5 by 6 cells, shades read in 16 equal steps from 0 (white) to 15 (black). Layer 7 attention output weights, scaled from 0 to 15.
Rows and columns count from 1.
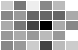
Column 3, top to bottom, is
1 9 11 6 3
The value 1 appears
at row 1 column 3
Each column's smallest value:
3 5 1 4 4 0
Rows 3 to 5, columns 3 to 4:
11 15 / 6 4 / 3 11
